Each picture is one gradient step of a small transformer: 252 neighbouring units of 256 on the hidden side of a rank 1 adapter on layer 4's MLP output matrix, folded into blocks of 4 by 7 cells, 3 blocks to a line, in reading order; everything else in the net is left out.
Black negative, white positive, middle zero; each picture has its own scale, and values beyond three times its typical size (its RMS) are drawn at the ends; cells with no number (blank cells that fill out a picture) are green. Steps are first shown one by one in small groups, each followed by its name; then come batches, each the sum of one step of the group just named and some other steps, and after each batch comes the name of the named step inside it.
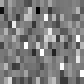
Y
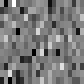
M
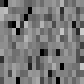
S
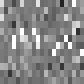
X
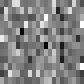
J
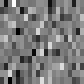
M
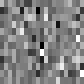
Y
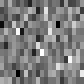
Y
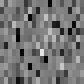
Y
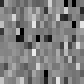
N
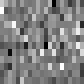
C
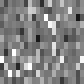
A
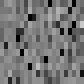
N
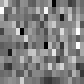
C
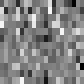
N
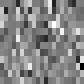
A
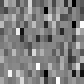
N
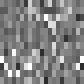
A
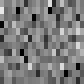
C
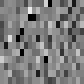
N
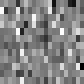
C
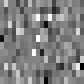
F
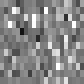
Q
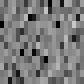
Q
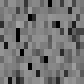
F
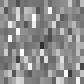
Q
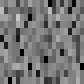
F
